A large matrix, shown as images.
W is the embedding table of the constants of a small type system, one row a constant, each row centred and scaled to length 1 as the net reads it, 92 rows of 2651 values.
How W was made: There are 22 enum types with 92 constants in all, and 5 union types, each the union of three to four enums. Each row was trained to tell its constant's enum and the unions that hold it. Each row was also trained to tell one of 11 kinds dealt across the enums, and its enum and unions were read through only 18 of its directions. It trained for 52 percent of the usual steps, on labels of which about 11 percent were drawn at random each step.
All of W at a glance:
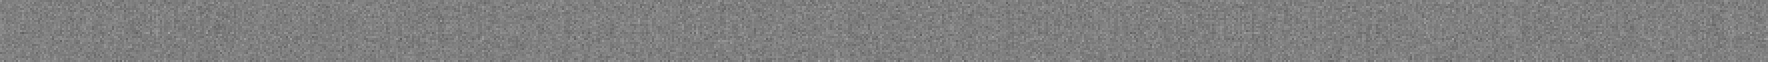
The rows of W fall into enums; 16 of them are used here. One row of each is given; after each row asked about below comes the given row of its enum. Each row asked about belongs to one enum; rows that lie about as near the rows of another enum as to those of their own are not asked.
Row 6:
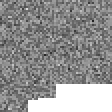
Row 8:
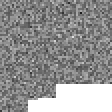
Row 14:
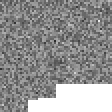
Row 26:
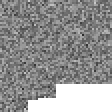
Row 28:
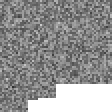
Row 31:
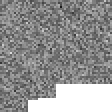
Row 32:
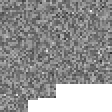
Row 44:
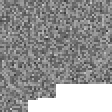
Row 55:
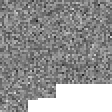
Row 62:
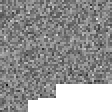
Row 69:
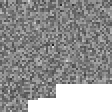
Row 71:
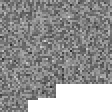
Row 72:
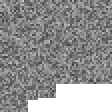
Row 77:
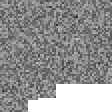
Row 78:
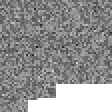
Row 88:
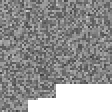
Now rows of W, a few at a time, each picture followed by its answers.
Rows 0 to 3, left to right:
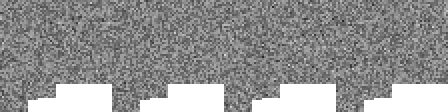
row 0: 44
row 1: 69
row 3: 44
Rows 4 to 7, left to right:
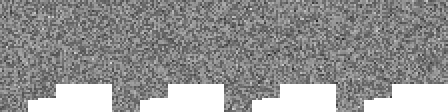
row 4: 71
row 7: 88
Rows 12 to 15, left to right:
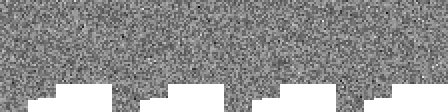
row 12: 78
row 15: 6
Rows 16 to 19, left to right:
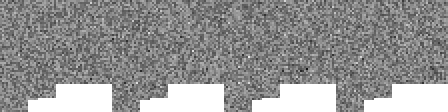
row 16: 88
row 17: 78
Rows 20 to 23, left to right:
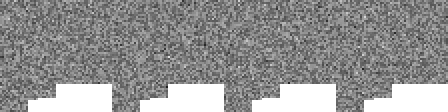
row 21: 26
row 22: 28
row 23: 55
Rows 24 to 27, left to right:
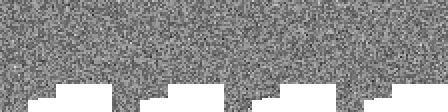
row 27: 77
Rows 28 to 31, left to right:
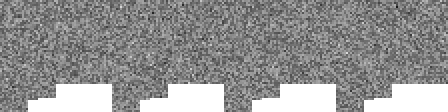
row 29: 88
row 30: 44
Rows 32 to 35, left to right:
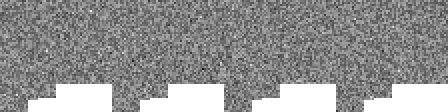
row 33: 77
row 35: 8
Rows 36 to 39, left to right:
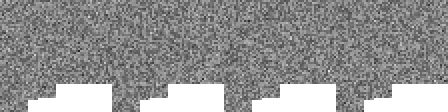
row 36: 77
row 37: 44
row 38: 28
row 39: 69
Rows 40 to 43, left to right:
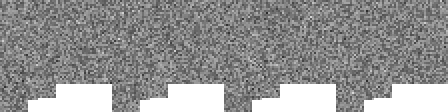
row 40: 31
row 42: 31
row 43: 62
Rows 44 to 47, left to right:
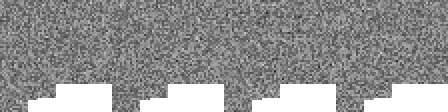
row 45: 69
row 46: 77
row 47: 88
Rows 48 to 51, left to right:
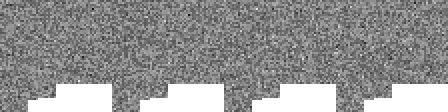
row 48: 28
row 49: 78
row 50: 6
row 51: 77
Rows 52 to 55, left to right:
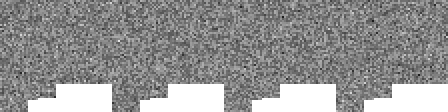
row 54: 28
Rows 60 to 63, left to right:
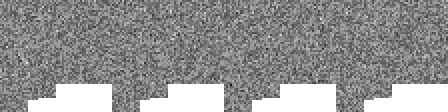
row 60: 71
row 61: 28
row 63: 72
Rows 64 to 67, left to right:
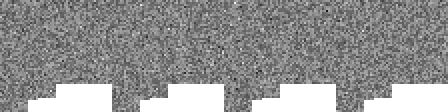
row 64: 78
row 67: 69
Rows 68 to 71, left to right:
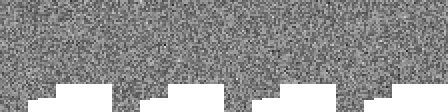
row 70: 88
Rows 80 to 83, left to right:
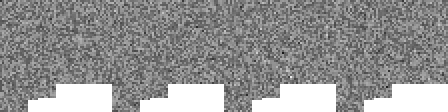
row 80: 6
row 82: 8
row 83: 44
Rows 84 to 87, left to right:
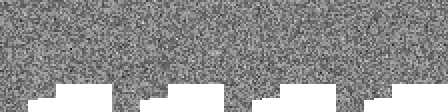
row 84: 69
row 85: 72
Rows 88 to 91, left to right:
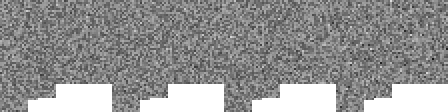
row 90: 31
